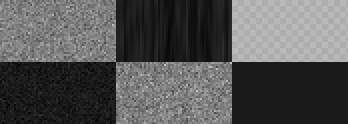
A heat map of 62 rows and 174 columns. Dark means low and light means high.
The table splits into 2 rows of 3 panels. Panel 1,1: middling, fine-grained. Panel 1,2: very low, streaked downward, faint in contrast. Panel 1,3: high, checkered, faint in contrast. Panel 2,1: very low, fine-grained, faint in contrast. Panel 2,2: middling, fine-grained. Panel 2,3: very low, flat.
